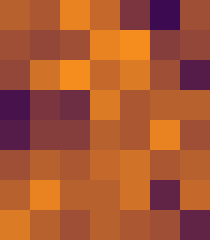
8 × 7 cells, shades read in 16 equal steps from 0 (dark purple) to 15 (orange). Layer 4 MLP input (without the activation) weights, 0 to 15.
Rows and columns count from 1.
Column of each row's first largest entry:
3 5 3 4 6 5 2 1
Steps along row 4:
up down up down up same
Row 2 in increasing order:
6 7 7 8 8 14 15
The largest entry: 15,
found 2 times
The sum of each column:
59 73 74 90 84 58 59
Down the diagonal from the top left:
10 7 15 13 9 9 11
